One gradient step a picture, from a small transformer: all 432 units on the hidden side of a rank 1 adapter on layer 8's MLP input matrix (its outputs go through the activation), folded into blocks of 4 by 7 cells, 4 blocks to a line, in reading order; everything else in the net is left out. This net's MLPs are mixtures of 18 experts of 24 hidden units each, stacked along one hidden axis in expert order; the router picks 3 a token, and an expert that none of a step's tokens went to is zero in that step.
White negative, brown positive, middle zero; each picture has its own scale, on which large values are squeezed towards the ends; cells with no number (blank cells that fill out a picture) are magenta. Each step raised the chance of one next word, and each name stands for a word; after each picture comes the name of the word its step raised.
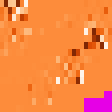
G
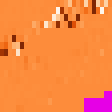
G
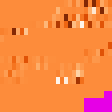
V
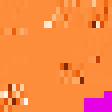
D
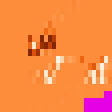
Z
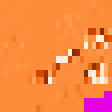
Z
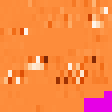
Z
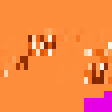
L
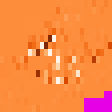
V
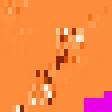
G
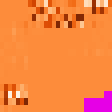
D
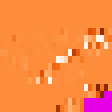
Z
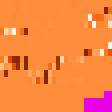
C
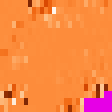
C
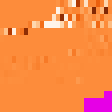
C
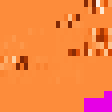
L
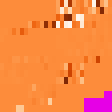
L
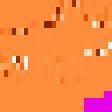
V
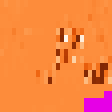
V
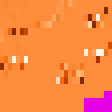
D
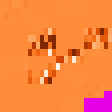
L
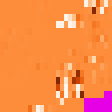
C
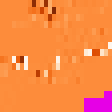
V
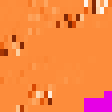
G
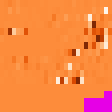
G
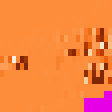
L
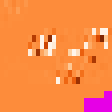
V
